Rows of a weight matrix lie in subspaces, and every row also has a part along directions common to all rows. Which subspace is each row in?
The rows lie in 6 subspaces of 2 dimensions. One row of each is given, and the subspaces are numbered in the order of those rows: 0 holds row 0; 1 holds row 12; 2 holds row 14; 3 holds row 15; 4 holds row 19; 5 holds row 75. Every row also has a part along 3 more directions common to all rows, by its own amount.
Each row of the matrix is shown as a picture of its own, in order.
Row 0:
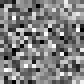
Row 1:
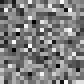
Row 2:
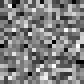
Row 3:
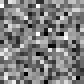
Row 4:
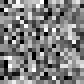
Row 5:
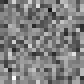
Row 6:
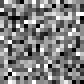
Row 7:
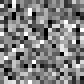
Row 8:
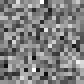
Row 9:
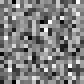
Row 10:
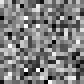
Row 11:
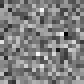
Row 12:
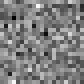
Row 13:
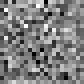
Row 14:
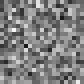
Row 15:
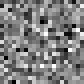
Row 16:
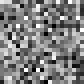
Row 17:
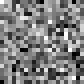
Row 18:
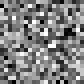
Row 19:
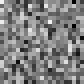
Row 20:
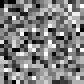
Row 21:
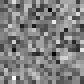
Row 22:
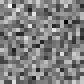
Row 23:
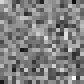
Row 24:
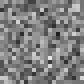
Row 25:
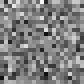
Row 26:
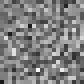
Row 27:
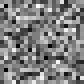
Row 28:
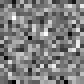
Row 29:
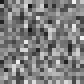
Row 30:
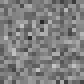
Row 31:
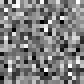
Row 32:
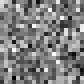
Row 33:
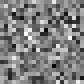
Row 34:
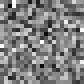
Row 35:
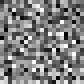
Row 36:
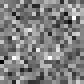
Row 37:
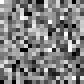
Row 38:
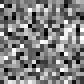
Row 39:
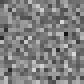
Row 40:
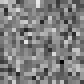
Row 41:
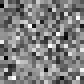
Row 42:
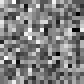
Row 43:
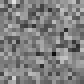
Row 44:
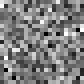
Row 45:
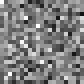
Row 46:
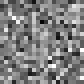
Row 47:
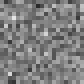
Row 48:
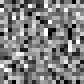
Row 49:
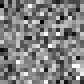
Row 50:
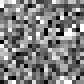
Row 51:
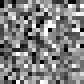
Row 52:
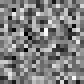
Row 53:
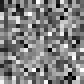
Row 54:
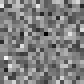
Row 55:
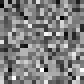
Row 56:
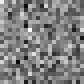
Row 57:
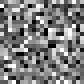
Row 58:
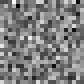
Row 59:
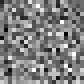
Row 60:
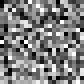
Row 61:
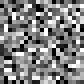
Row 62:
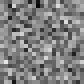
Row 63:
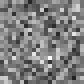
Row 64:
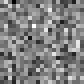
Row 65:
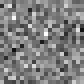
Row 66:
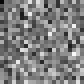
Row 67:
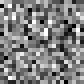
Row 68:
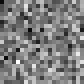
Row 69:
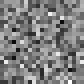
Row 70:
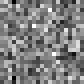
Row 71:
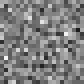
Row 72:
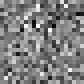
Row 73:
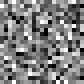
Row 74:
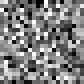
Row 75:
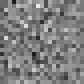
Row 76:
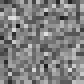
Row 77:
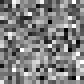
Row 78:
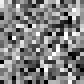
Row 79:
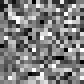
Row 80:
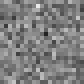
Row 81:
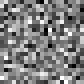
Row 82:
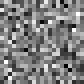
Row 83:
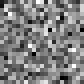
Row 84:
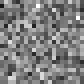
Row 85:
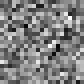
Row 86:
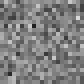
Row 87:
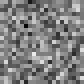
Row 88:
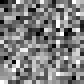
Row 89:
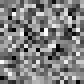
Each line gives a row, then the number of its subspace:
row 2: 5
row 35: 3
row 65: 0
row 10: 1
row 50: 4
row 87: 2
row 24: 2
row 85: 2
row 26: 0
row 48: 4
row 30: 0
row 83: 5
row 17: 4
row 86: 1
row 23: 4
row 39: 3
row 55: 5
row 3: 3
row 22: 0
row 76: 1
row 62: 0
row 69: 4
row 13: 5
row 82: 1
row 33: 2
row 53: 2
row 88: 4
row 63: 2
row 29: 4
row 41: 1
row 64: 3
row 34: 0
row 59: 3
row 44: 3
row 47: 1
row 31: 5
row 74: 5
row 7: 0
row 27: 2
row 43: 3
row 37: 4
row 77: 4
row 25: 5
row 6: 1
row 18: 0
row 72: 1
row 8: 5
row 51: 1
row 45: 1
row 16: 1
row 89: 2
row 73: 2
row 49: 0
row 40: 0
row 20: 0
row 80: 1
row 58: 5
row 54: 5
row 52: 2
